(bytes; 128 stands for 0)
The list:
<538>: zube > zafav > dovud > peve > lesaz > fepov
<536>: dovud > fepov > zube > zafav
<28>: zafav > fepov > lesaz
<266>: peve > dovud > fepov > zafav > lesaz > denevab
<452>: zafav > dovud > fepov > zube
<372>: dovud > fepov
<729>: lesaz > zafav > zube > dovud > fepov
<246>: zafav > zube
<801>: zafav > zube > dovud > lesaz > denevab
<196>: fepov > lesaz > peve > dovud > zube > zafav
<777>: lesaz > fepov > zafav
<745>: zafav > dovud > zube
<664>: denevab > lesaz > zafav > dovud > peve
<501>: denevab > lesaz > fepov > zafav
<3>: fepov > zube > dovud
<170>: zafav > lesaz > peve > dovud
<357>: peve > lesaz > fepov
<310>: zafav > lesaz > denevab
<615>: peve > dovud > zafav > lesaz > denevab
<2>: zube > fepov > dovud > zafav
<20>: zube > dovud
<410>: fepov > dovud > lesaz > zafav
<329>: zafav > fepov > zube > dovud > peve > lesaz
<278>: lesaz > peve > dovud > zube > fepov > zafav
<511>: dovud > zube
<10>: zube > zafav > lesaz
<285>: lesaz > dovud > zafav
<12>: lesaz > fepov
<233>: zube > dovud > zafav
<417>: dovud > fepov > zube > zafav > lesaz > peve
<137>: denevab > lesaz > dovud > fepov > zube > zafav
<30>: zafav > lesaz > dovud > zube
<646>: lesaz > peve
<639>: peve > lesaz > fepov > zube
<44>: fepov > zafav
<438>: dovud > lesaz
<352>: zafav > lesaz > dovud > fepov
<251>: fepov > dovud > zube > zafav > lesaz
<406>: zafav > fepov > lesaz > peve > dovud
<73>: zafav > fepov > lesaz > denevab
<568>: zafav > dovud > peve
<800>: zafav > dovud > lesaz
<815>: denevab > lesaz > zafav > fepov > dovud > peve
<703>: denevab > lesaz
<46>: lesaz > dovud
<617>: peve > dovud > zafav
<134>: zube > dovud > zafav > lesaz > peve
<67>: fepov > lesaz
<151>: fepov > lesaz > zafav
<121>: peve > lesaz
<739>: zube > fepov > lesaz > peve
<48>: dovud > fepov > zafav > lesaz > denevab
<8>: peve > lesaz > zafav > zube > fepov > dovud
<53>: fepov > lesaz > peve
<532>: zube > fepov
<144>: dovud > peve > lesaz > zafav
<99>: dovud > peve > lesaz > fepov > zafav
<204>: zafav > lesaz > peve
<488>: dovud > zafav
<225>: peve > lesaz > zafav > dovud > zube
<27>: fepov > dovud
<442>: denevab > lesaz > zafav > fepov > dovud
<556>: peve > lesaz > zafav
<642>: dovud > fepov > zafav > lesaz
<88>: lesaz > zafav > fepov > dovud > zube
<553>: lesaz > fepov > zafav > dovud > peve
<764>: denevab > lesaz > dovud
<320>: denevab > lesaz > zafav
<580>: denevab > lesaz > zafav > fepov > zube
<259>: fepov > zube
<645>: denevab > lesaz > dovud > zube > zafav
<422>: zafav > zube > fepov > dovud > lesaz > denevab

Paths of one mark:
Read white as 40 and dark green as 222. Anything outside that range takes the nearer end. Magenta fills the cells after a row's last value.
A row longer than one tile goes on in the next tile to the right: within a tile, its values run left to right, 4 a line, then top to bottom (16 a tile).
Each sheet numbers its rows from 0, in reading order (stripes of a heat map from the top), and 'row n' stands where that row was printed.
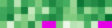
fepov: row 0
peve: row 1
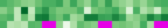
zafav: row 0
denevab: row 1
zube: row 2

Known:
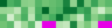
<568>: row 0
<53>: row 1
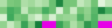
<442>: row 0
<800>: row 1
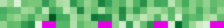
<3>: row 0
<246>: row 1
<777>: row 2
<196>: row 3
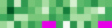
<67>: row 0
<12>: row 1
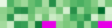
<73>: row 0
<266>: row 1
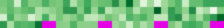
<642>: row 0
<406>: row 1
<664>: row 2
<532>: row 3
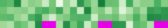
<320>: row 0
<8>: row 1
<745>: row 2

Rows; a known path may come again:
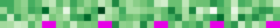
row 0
<170>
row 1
<615>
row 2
<438>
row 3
<532>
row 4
<225>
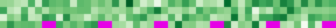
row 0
<2>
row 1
<642>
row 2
<664>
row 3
<134>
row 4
<372>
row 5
<646>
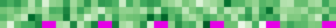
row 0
<703>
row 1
<777>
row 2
<511>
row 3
<10>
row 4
<568>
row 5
<88>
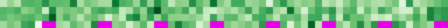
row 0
<3>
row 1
<320>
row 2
<617>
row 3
<417>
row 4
<310>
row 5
<46>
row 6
<442>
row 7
<745>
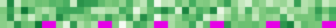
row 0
<28>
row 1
<357>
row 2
<764>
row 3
<266>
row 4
<352>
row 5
<30>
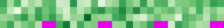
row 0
<233>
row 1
<801>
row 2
<151>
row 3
<278>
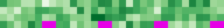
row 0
<800>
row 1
<246>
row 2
<67>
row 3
<121>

